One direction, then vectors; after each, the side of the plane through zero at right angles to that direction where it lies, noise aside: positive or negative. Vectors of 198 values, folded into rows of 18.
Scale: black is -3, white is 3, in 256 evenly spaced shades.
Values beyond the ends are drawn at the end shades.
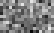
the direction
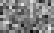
positive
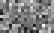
positive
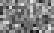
positive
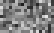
negative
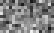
negative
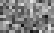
positive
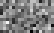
positive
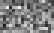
negative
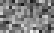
negative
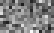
negative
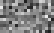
negative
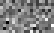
negative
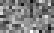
negative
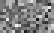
positive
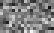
negative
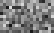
positive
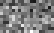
negative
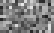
positive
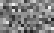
positive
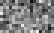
negative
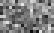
positive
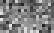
negative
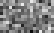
positive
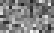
negative
